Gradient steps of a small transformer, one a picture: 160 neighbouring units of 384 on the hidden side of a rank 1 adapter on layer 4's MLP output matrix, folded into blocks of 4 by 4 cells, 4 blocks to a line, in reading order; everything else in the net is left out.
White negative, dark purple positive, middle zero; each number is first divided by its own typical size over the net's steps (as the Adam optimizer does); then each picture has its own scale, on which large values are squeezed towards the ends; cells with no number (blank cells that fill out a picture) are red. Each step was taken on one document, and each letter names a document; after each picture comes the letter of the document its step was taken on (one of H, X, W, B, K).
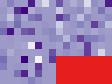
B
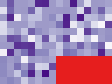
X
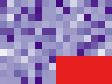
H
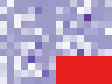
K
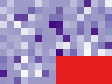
K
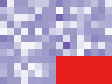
K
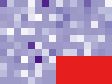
B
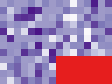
H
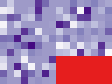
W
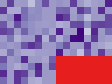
K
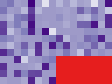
H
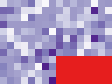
H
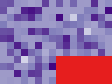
H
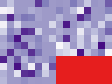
W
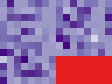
K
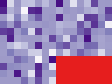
H
